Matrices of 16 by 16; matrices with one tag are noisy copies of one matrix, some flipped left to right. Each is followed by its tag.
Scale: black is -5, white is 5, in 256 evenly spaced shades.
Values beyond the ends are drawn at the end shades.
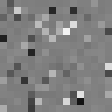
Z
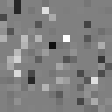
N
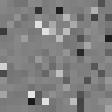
Z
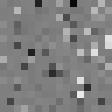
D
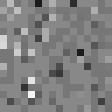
D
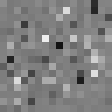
N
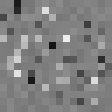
N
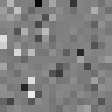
D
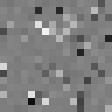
Z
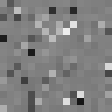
Z
